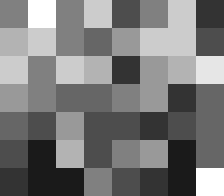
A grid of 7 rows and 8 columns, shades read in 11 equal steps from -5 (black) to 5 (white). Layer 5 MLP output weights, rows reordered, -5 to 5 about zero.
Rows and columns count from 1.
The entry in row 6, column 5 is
0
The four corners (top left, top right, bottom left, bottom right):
0 -3 -3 5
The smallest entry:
-4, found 5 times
